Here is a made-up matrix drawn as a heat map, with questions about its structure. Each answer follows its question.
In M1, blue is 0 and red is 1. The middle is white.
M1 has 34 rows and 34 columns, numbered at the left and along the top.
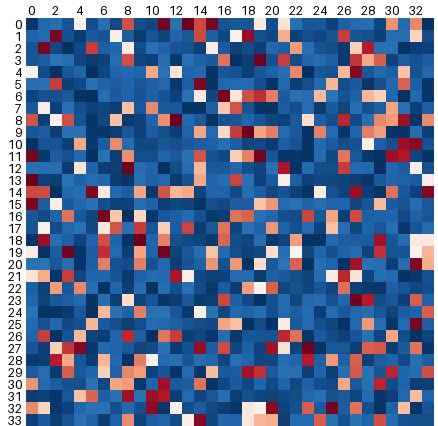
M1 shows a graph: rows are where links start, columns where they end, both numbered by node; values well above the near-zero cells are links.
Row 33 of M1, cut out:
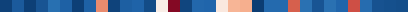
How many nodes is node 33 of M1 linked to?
8
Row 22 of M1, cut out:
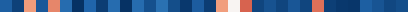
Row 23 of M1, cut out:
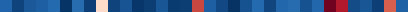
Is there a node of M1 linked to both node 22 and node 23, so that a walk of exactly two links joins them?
no
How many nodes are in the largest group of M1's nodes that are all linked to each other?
4
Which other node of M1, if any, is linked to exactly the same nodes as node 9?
node 6
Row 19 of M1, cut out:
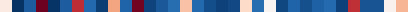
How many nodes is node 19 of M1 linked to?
11
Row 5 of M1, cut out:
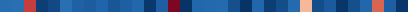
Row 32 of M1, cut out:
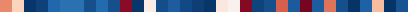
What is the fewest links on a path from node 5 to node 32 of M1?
2
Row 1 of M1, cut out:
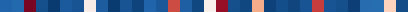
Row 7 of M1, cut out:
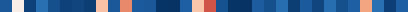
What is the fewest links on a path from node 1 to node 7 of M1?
1
